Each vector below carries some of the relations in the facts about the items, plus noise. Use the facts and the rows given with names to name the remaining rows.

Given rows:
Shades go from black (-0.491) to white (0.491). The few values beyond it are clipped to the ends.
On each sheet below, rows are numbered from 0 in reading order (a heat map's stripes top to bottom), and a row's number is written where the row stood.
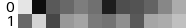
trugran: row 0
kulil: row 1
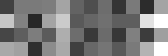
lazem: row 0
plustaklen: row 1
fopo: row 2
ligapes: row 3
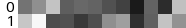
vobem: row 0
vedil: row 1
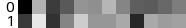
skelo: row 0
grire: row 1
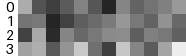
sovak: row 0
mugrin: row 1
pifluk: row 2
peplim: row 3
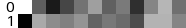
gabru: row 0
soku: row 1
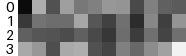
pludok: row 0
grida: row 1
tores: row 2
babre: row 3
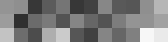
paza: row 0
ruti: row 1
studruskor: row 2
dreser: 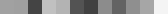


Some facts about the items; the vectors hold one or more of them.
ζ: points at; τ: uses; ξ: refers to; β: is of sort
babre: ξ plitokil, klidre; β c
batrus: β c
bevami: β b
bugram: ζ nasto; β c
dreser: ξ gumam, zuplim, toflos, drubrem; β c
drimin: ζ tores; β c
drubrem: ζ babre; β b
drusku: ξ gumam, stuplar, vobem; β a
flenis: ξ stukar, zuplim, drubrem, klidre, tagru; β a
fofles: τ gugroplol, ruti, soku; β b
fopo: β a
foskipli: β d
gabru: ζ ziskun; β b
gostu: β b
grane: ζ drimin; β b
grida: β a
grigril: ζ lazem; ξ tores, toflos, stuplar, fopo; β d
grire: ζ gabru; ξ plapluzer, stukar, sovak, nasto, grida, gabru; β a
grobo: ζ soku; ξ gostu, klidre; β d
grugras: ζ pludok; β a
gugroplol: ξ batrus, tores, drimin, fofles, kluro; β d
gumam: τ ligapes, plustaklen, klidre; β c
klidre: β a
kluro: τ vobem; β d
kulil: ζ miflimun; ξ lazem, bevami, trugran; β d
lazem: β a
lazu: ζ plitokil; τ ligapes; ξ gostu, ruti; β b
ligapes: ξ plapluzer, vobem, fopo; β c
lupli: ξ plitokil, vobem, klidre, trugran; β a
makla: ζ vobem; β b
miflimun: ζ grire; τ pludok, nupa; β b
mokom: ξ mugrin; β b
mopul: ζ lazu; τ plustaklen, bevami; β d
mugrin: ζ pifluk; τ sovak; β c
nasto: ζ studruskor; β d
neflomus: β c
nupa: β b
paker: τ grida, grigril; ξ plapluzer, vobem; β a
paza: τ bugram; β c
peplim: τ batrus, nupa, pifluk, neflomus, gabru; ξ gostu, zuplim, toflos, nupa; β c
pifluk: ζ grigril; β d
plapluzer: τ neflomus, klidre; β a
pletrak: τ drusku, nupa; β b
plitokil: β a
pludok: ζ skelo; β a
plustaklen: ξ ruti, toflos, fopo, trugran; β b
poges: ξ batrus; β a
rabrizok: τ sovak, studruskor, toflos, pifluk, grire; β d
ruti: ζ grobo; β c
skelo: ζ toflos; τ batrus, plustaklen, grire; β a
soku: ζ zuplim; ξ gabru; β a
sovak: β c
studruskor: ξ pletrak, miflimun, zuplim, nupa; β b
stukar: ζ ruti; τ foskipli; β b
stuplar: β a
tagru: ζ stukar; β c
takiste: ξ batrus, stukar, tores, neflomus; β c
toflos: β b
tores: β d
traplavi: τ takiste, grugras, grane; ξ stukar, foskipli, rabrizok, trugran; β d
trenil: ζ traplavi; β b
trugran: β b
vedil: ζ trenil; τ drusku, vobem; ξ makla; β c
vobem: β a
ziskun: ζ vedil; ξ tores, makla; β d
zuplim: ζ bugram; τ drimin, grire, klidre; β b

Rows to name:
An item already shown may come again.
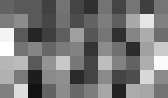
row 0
tores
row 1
bugram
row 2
gabru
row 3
pletrak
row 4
peplim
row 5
mokom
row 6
ziskun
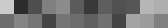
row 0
bevami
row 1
nasto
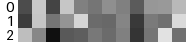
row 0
grigril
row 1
paker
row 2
trenil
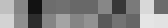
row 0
trenil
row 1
lazu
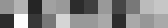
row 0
takiste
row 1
grire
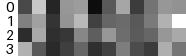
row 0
gugroplol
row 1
ligapes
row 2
mopul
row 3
fofles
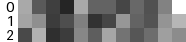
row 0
gumam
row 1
paza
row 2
mopul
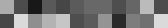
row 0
makla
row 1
drusku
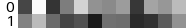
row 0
grire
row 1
kluro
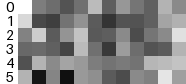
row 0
miflimun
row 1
bevami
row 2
traplavi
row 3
rabrizok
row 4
grobo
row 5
zuplim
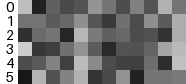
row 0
stukar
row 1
foskipli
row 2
plapluzer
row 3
bevami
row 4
klidre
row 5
poges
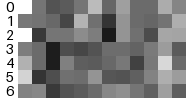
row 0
miflimun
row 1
rabrizok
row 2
nupa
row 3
drimin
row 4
grane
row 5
drubrem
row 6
mugrin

